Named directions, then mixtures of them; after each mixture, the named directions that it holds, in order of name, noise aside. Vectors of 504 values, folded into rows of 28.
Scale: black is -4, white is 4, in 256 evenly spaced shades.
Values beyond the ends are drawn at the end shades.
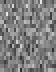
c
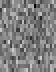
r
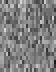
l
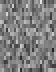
c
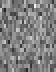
r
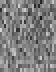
c, l, r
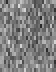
l, r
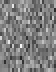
c, l, r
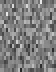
c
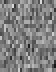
c, l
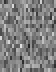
c, l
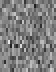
c, r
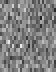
c, l, r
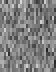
l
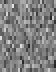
c, l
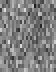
l, r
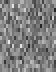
c, l, r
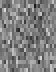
r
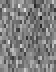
l, r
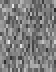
c, l, r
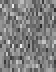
c, l, r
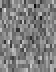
r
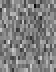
r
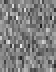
c, l, r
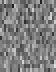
c, l, r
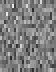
c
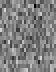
r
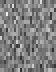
c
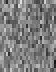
l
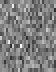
c, l, r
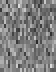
c, l, r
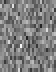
c, l, r
